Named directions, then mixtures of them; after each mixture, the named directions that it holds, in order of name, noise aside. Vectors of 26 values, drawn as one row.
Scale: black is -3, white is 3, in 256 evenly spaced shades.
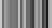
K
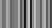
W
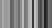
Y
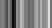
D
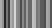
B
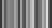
K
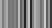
W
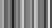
B, D, Y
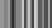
D, W, Y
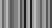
W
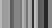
K, Y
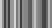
B, K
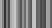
B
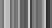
B, D, W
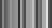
K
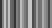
B, K, Y
